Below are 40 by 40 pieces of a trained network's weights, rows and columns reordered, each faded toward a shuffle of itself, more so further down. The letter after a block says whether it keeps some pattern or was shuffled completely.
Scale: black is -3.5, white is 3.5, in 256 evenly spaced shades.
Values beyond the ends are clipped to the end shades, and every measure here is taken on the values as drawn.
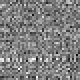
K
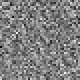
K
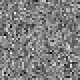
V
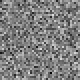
V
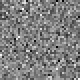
V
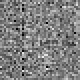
K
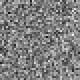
V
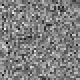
V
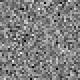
V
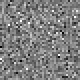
V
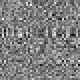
K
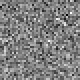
V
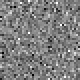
V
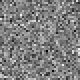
V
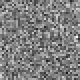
V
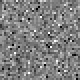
V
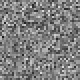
V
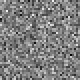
V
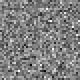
V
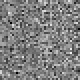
K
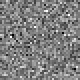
V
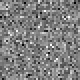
V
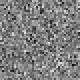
V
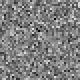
V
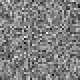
K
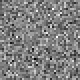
V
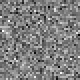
V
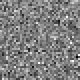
V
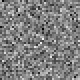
V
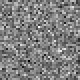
V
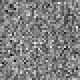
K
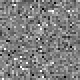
V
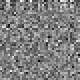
K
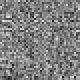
K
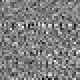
K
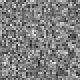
K
